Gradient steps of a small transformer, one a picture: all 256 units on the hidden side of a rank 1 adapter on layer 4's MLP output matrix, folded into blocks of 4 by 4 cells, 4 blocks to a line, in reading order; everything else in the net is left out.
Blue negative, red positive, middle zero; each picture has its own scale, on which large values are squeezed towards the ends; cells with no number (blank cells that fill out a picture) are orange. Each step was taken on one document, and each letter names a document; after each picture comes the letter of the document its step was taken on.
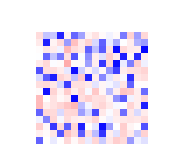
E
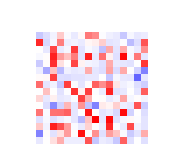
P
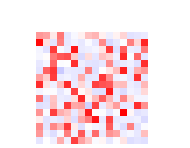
P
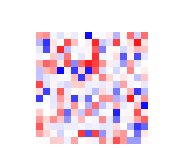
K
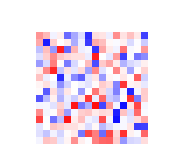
K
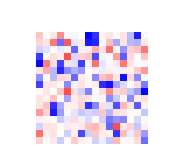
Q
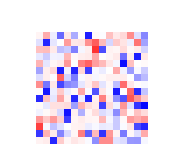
K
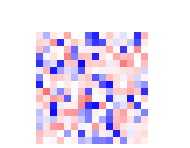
Q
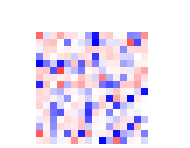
Q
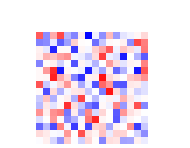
P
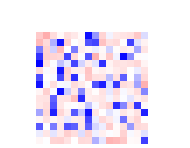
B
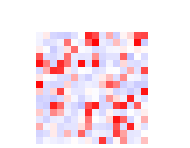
Q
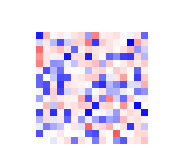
B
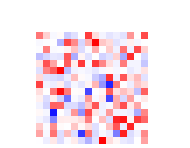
Q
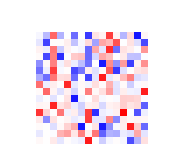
E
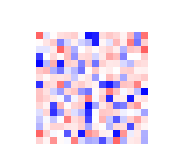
Q
